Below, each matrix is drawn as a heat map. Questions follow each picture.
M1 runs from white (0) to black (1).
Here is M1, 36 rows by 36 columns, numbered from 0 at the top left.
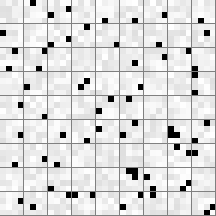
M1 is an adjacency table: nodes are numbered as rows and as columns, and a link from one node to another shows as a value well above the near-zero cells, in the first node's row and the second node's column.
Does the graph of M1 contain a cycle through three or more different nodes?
no
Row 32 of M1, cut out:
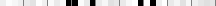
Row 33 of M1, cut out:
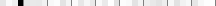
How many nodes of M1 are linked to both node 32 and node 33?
0
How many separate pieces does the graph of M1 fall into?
2
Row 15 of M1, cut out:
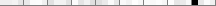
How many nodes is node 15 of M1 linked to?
1
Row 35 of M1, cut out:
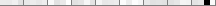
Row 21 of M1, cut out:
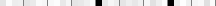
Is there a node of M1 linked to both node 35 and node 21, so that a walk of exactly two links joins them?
no
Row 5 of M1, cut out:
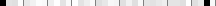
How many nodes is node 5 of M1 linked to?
2
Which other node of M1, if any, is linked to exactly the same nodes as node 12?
node 15
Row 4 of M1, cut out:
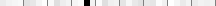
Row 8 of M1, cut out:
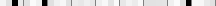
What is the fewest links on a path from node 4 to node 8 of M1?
6
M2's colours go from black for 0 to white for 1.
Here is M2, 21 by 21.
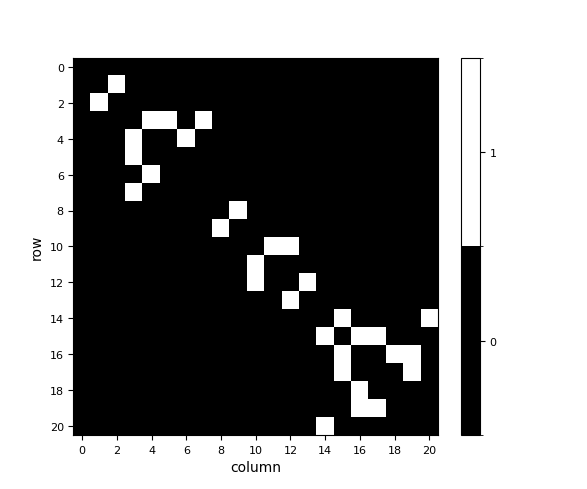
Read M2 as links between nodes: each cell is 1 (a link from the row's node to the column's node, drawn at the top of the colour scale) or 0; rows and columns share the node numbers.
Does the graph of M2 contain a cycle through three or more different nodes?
yes
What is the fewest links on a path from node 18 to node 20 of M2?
4
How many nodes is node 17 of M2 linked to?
2
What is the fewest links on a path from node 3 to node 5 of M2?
1
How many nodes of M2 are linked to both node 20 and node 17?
0
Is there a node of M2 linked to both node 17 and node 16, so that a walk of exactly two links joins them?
yes
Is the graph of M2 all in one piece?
no
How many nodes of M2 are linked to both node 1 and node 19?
0
